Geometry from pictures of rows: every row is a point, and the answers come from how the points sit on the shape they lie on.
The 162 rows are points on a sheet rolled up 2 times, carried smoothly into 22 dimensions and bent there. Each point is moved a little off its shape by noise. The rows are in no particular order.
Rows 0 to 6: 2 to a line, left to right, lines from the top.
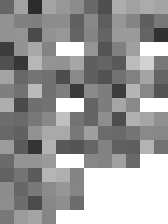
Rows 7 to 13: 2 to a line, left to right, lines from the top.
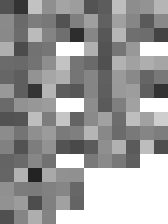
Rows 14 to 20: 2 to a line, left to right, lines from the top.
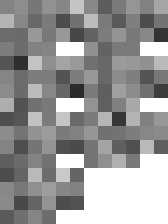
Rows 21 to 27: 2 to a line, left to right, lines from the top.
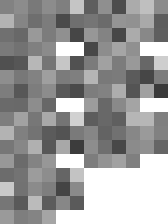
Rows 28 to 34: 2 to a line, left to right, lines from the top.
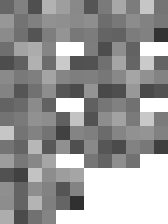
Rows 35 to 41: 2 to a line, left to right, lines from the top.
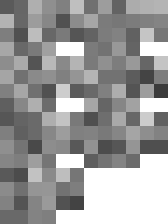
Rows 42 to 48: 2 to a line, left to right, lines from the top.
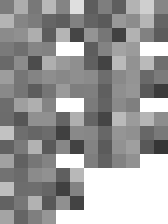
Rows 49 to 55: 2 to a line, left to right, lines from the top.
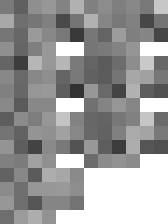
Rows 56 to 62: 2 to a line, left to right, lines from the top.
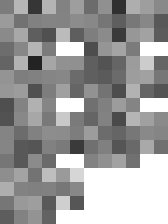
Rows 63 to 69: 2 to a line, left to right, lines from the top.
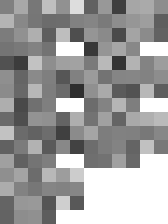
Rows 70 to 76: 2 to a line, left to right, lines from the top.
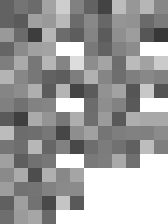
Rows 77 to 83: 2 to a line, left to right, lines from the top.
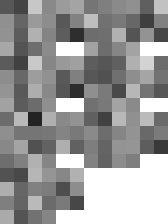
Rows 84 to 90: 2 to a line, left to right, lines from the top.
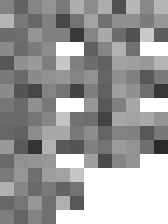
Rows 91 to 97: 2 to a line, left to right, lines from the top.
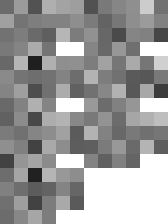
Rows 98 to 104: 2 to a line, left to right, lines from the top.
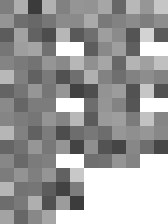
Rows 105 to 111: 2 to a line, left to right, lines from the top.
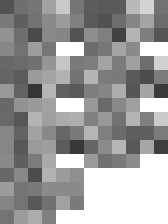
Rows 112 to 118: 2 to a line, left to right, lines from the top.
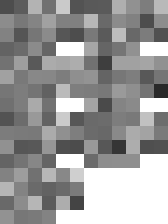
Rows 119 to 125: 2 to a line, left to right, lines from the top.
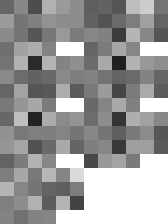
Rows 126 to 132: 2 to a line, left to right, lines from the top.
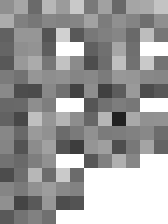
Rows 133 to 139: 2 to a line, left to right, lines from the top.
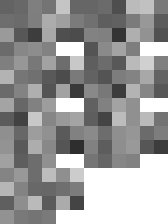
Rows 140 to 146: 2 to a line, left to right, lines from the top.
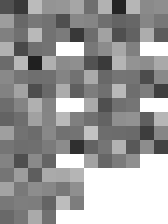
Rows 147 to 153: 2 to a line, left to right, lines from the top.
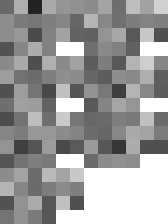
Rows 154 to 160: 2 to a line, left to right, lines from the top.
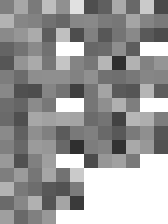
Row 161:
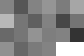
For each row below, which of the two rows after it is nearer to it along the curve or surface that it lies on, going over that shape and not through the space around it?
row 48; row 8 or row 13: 8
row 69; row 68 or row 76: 76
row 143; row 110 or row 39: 110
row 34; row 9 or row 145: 145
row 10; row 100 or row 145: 100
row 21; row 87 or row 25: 87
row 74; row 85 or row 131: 85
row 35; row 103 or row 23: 23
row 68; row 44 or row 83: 44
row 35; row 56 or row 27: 27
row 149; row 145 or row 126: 126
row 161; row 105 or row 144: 105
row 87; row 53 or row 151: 151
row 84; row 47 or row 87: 87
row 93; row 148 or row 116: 148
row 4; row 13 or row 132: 132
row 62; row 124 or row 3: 124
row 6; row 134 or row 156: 156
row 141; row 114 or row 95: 95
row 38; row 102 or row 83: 83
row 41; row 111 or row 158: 158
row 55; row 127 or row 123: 127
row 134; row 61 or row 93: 93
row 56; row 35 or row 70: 70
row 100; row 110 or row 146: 146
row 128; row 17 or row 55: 55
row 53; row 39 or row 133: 39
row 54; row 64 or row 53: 64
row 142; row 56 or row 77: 56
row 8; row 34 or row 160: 34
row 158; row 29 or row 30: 30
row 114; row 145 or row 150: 150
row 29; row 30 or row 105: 105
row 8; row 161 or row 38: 38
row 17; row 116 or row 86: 116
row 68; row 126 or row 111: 111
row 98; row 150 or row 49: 150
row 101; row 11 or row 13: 13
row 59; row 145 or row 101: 101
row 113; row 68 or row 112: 112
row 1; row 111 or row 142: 111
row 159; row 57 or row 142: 57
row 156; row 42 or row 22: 22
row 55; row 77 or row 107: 107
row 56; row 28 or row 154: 154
